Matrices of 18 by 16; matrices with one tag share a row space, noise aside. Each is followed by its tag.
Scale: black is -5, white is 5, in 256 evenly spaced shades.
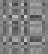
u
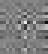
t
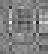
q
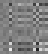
q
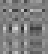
u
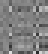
q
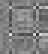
q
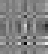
t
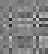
q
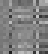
q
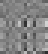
t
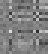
q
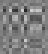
u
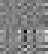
t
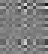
t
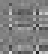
q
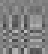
u
